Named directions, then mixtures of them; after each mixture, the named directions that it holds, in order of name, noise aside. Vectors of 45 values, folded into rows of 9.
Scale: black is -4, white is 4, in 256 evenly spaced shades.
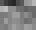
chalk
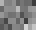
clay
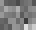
chalk, clay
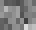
chalk, clay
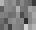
clay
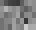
chalk, clay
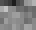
chalk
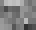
chalk, clay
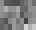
chalk, clay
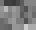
chalk, clay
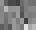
chalk, clay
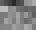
chalk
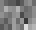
chalk, clay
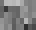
chalk, clay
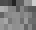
chalk, clay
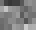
chalk, clay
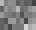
clay
